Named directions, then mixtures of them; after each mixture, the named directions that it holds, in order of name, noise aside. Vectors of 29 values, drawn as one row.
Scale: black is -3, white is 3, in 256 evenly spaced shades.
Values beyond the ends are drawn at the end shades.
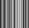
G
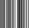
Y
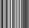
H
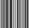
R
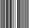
R, Y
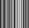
G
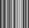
G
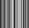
G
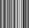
G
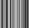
H, R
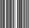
R, Y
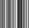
Y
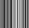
G, R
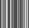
H, R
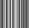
H, Y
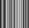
G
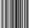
G, Y
